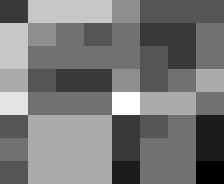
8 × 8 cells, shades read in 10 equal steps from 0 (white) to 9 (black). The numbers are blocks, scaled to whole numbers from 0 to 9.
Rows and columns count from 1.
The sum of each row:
35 41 40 41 27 41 39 42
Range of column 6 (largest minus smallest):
4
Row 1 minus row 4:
4 -4 -5 -5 0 0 1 3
